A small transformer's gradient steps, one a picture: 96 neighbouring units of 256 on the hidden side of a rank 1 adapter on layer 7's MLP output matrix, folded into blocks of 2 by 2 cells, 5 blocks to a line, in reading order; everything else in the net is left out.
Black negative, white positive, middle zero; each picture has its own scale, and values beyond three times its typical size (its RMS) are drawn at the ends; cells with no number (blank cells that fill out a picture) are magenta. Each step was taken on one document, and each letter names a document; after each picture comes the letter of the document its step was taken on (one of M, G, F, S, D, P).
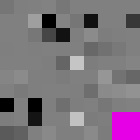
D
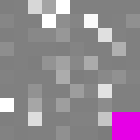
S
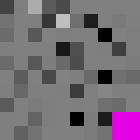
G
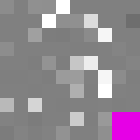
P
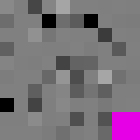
S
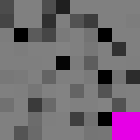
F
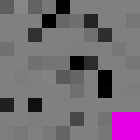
P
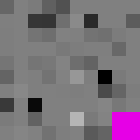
D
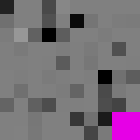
F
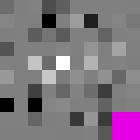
S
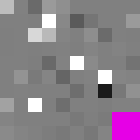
D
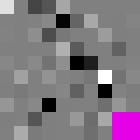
G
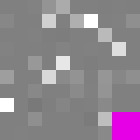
S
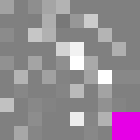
G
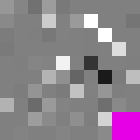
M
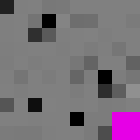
D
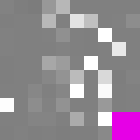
M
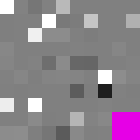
P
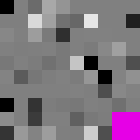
D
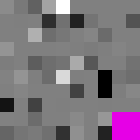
P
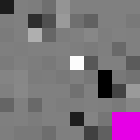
D
